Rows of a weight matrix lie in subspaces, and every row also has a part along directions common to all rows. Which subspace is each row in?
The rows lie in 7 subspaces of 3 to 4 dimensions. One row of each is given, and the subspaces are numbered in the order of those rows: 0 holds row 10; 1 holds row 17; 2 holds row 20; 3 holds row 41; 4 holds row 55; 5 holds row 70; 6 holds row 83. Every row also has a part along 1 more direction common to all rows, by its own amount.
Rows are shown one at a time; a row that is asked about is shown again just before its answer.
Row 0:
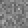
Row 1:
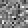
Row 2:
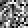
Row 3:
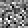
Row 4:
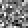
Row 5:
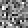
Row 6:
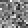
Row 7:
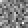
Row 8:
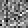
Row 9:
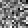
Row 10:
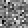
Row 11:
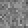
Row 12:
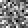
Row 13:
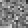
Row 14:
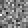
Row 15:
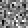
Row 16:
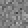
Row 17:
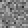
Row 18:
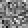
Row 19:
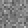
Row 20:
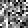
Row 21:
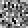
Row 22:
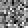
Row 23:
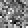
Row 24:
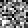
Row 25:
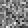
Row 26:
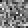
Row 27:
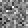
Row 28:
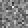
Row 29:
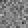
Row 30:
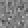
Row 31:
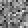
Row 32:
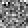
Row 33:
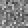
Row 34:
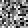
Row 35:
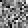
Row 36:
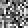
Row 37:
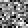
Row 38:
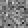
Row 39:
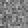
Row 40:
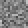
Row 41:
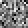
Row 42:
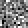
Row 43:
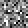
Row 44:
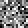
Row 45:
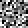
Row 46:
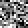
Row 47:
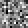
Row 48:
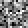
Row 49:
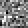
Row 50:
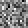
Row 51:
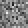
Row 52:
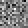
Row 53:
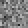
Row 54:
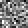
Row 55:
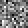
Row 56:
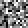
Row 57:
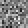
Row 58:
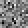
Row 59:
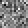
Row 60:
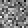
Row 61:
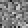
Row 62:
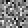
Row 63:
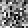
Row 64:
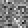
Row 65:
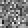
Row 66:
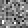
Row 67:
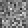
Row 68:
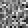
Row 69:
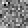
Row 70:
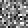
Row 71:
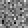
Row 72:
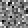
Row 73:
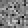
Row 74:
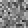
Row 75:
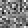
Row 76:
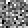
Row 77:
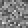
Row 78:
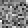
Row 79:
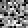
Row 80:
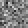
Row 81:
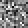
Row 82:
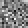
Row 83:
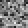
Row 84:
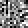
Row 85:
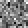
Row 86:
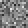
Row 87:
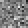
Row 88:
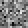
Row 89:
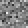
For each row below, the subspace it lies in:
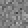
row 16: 1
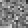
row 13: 5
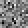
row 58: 3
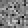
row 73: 6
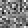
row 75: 6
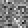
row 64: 0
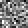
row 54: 1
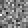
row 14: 3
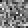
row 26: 1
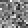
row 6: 5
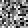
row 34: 5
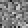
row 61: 5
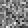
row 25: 5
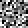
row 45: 4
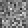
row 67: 1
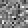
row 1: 5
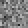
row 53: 3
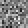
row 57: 2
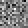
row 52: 6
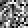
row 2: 1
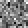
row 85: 6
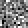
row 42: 3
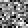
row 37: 5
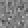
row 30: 4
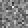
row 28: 4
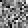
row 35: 5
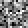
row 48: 2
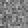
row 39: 3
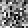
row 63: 1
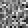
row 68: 5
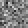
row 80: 4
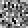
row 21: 3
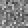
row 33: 1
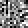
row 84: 2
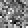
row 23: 0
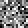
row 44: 0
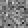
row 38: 0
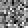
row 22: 0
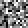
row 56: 2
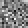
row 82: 4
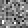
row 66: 5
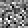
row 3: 4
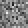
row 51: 4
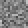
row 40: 0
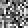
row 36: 0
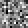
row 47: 2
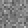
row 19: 0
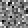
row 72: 4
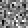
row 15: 6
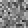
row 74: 6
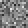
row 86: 1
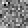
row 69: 3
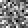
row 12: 1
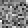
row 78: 0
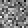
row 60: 0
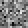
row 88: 2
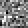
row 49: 3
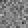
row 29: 1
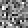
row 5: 6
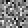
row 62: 0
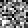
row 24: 4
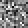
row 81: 4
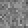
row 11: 6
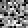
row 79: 6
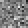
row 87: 5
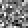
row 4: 6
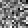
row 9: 5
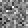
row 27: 4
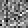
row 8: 2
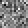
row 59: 3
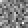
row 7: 1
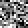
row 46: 5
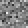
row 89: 3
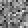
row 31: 2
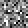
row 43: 2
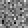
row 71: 0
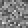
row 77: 4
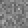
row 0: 3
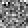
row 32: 3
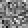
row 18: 1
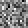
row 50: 6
